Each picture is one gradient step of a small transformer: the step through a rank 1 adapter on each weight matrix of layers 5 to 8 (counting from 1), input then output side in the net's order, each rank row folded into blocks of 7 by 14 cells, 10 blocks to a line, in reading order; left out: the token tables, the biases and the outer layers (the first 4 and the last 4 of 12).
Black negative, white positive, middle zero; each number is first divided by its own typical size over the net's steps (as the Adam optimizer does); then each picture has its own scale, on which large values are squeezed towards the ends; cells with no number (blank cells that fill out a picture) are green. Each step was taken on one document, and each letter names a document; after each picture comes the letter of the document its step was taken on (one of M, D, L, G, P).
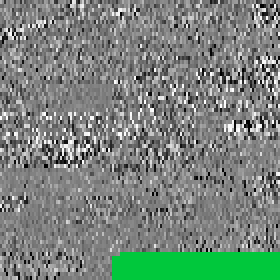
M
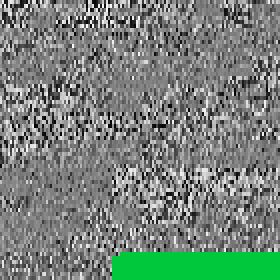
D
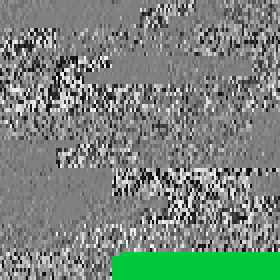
D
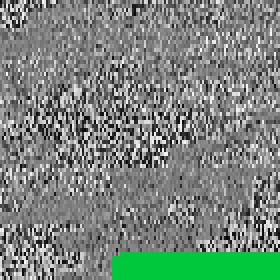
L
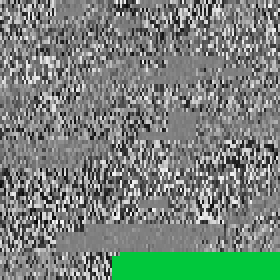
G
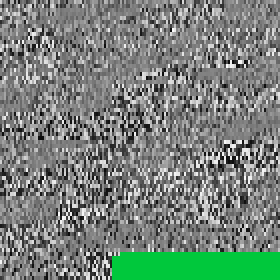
G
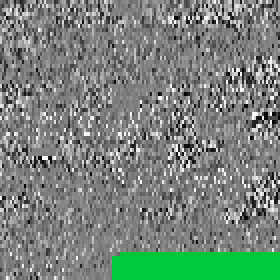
M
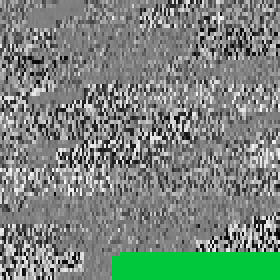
L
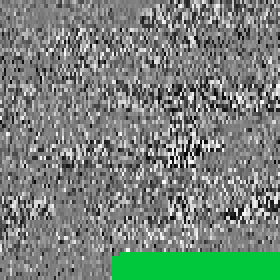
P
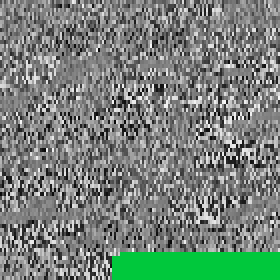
G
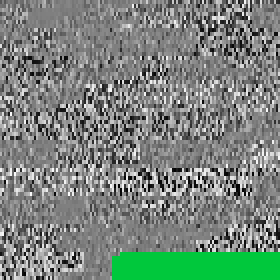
L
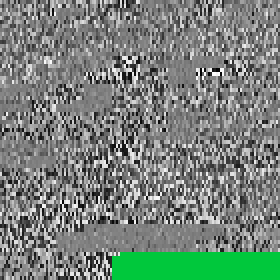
G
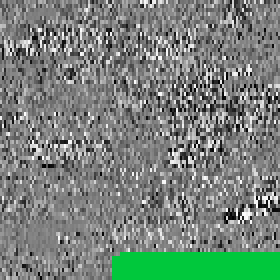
P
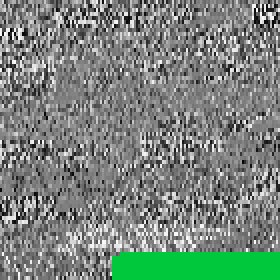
D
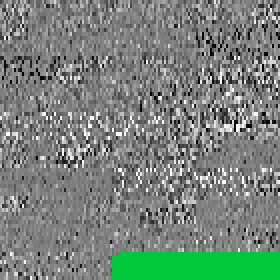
M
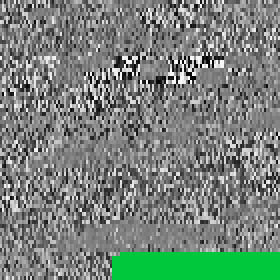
G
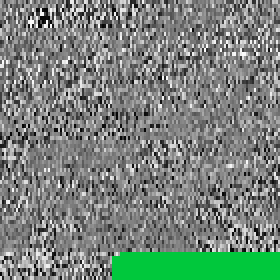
D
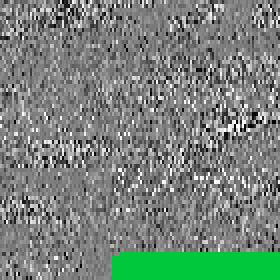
M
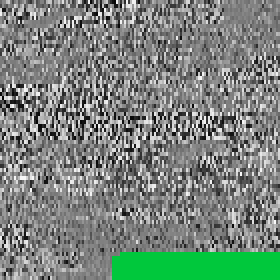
L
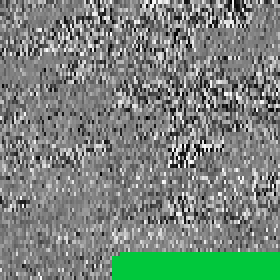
P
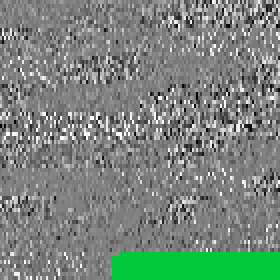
M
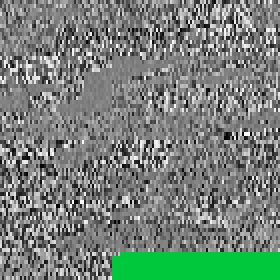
G
